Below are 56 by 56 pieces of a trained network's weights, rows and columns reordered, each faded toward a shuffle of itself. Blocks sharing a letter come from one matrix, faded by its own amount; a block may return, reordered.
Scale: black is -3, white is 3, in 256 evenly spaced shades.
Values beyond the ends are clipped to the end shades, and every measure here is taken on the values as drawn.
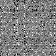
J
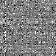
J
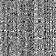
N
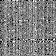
N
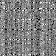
N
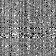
N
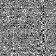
J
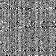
N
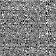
J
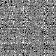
J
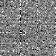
J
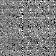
J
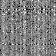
N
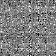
J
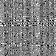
N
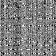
N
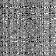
N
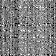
N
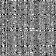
N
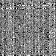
N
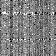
N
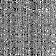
N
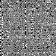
J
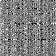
N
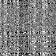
N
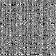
N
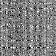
N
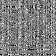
N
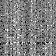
N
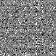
J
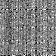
N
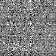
J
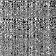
N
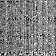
N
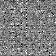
J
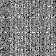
N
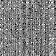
N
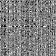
N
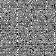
J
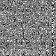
J
